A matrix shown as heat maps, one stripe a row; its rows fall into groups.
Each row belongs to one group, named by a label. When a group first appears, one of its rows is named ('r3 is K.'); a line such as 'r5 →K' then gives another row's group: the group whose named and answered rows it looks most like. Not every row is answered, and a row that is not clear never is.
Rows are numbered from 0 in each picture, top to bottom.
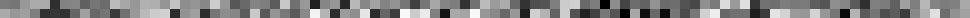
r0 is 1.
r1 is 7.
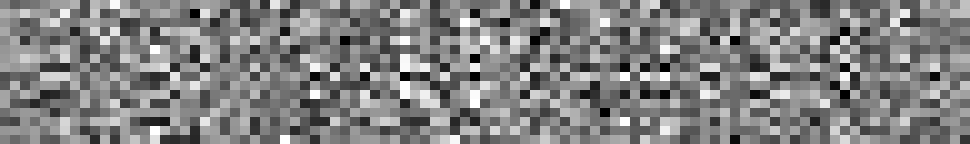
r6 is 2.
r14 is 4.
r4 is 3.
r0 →1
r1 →2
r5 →4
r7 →7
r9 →3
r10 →7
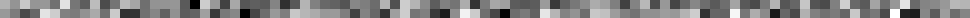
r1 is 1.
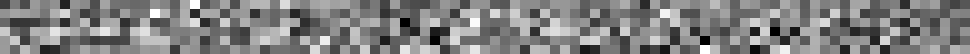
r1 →4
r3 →1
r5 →7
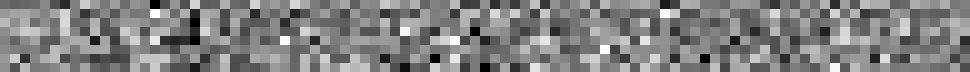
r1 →4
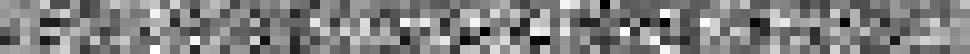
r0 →1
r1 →4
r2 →7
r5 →4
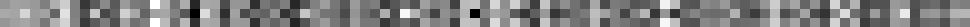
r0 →4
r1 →2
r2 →4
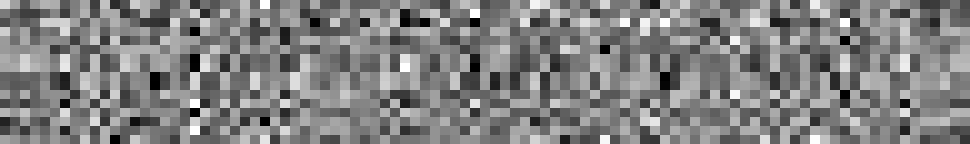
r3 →2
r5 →1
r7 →2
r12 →2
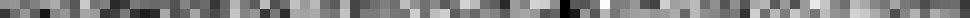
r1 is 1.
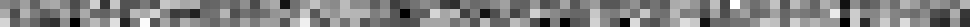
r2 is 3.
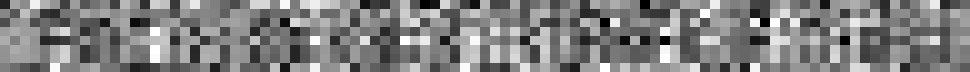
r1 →7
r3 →4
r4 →7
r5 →4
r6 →4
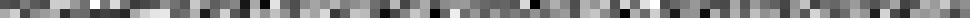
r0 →1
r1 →7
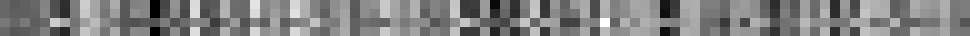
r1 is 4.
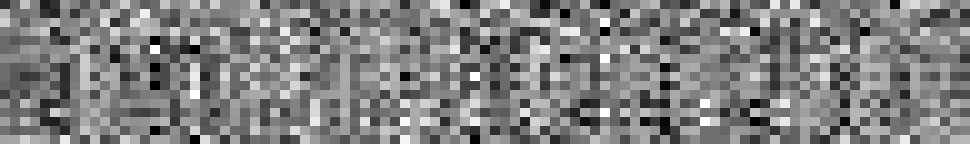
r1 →3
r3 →1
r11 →7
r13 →7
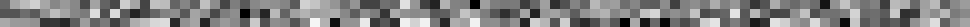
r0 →2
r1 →1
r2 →7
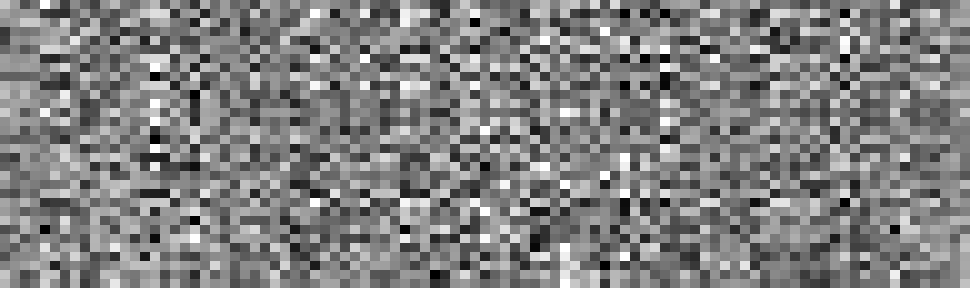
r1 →7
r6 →7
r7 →4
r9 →7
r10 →2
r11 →4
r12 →1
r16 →4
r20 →1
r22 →7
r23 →3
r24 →2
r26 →3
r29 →1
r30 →1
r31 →1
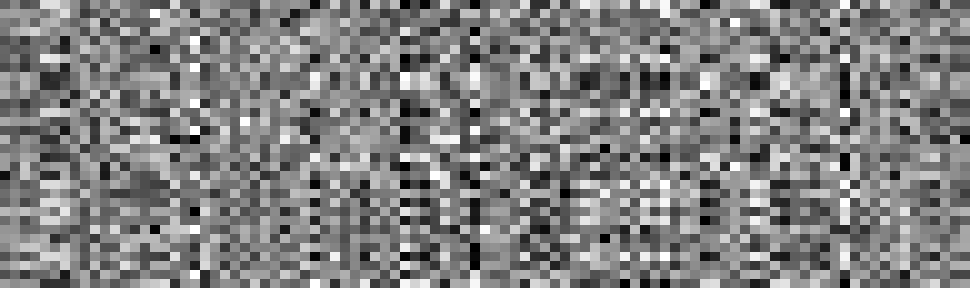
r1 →4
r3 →2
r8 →7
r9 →7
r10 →3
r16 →1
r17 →7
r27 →2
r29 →2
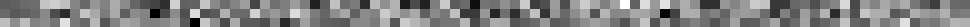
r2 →2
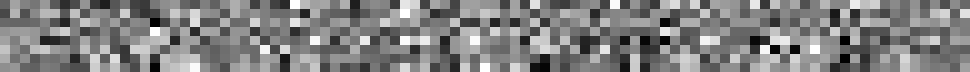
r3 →4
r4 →7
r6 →3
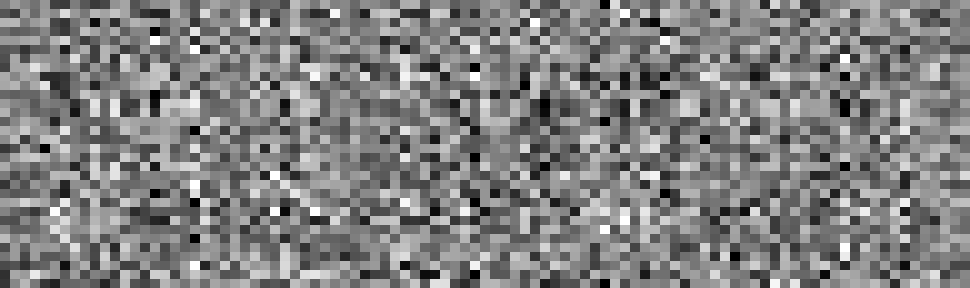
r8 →7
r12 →3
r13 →1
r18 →3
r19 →1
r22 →2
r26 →2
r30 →2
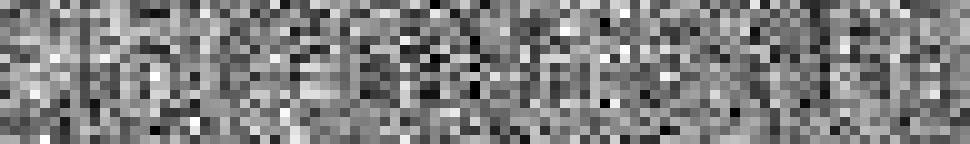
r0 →1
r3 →1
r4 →2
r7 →2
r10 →2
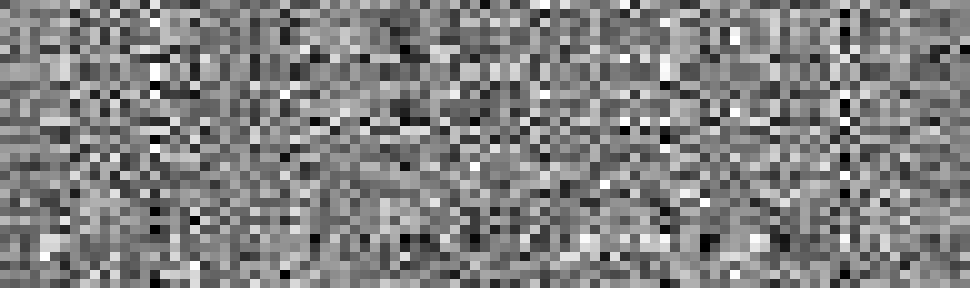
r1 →3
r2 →4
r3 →3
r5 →3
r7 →4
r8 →4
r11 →3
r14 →7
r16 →4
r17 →3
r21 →3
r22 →7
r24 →2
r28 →1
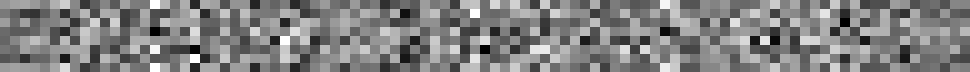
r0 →4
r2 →3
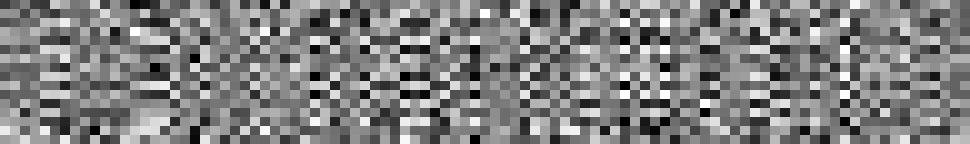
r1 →3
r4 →7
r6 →2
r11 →7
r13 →7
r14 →1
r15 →2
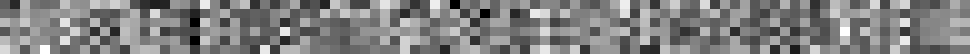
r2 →2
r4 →2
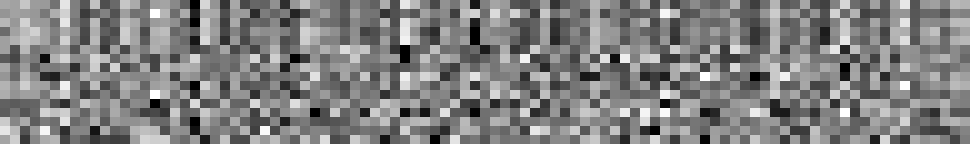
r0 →2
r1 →4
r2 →2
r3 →2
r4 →2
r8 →7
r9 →2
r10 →4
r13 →2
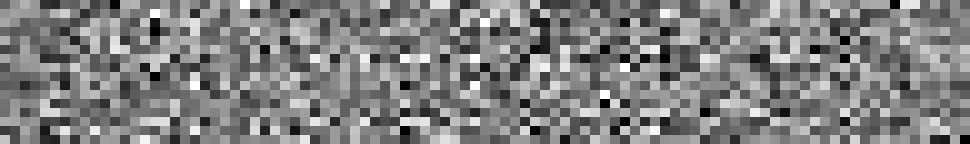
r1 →4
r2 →3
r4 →3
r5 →1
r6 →7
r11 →1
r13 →7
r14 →1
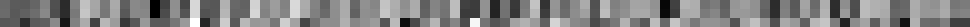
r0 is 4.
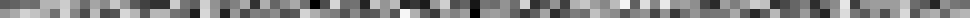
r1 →2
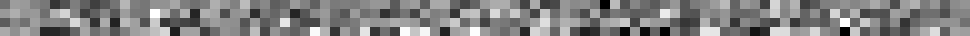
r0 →1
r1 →4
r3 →7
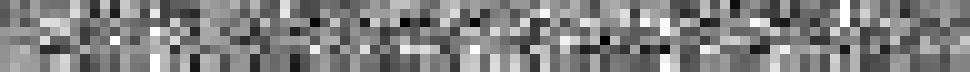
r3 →4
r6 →4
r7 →4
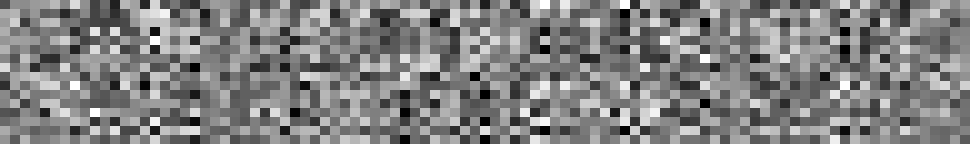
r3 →3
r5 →3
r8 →2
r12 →1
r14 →3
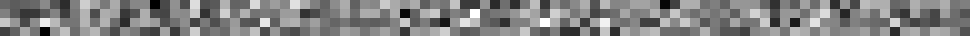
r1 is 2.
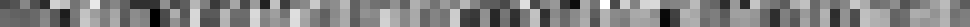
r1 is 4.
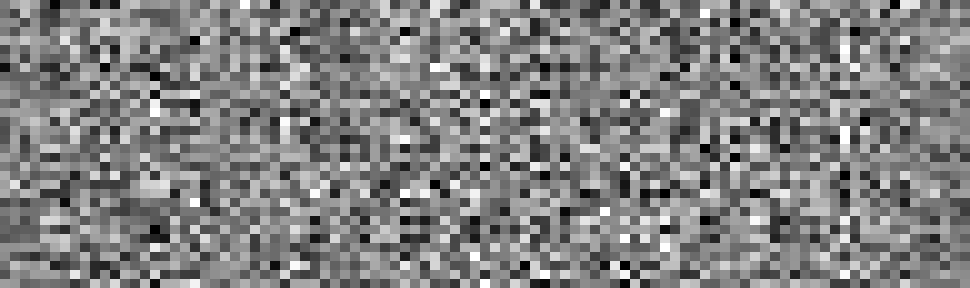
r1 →7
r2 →3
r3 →1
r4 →2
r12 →4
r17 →3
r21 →7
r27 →4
